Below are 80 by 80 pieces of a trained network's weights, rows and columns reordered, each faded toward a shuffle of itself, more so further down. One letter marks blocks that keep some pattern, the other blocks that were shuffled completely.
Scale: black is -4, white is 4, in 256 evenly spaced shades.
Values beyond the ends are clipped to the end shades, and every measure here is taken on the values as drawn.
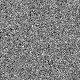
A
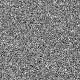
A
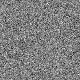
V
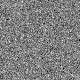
A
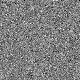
A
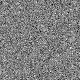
A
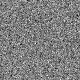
A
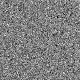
A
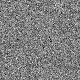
A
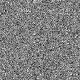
V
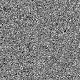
V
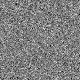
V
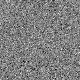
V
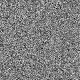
A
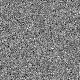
A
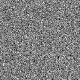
V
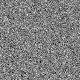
V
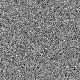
A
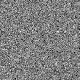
V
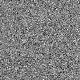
V
